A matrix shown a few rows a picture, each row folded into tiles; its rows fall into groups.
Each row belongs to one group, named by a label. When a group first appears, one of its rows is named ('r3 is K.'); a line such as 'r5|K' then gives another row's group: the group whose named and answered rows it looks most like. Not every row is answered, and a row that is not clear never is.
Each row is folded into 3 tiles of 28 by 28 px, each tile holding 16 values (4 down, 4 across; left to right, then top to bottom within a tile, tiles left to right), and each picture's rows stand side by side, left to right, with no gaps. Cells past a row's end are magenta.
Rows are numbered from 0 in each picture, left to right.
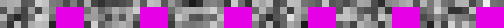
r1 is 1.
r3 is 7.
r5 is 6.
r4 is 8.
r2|1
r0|7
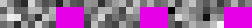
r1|1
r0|1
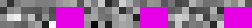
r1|7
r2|8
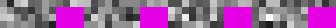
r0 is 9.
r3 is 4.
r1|6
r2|9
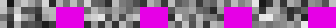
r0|9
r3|6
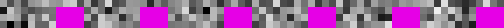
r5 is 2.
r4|6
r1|9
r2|7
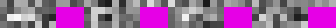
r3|6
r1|1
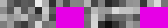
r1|1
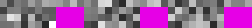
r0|8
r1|9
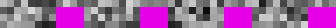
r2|9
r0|2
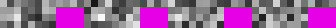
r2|1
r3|9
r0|9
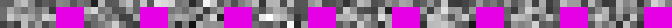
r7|1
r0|4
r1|9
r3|4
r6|2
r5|2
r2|7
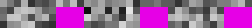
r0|2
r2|8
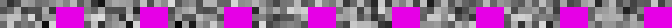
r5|6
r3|1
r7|6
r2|6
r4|9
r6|4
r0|8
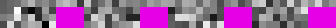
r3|1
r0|8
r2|4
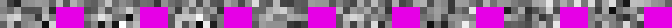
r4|4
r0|8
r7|9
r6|8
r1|4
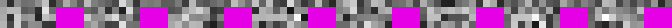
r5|1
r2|2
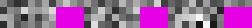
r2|4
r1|1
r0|1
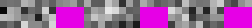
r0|8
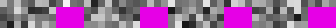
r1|6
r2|1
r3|7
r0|6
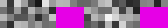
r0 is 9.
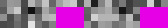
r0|8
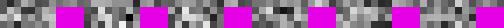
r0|8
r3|8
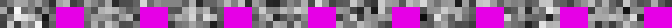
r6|7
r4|9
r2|2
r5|2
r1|2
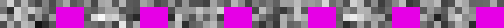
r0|2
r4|4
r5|7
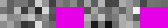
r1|7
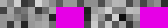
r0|7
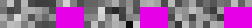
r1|8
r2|6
